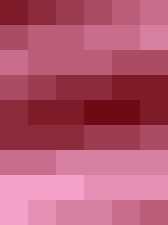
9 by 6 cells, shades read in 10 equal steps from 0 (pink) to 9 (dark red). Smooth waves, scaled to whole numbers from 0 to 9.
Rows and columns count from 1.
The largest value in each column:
8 8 8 9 9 8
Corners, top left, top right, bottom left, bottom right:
8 3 0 4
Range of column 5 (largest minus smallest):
8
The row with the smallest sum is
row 8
